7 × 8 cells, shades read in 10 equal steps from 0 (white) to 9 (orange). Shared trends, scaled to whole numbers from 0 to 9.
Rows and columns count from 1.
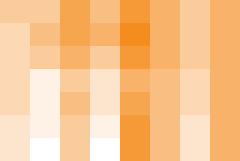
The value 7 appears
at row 1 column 3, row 2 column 3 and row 5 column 5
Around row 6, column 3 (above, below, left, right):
5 4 1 1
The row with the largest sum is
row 2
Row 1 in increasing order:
4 4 4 5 6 6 7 8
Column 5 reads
8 9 8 6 7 8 8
